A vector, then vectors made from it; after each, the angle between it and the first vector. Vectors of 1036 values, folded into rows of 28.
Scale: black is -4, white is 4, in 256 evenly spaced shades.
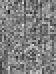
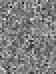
partly opposed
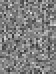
partly opposed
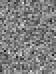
partly aligned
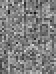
nearly parallel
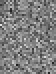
orthogonal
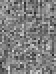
nearly parallel
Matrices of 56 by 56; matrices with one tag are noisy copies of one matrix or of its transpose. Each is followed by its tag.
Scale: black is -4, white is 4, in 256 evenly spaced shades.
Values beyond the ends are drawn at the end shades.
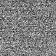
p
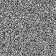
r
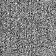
p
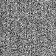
p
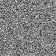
r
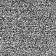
p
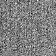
p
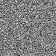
r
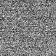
p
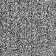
p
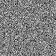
r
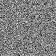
r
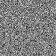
r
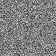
r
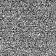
p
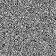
r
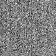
p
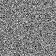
r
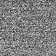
p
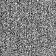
p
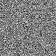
r
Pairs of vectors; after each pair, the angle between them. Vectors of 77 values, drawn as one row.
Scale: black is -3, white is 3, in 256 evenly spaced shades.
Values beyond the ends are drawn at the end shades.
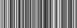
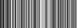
partly opposed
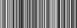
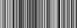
nearly parallel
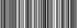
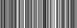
nearly parallel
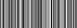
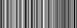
orthogonal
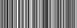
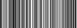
orthogonal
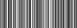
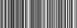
orthogonal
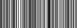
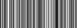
orthogonal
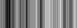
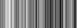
nearly opposite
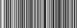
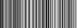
partly opposed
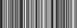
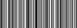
partly aligned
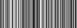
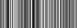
partly aligned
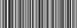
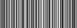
orthogonal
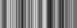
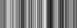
nearly parallel
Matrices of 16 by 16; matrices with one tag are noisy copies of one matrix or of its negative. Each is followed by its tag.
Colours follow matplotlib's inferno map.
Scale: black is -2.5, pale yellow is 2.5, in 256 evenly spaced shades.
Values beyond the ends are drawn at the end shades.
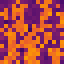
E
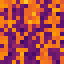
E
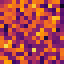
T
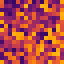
T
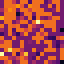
T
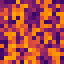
E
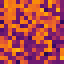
T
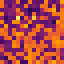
T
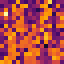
E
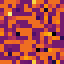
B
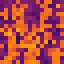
E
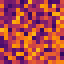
T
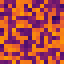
B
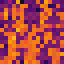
E
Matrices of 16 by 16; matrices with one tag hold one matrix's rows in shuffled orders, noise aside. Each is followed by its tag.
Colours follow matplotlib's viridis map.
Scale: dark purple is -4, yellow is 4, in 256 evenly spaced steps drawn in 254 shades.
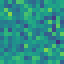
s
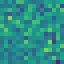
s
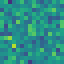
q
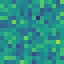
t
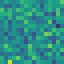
s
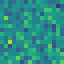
s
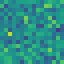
s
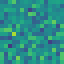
q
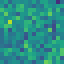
s
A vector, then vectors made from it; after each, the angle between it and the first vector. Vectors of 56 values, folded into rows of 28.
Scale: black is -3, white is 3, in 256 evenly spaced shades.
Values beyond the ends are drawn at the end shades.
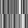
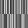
partly aligned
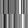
nearly parallel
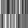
orthogonal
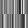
nearly opposite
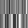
orthogonal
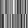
partly opposed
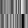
partly opposed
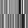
nearly opposite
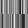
nearly opposite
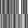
nearly parallel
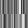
nearly parallel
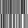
partly aligned
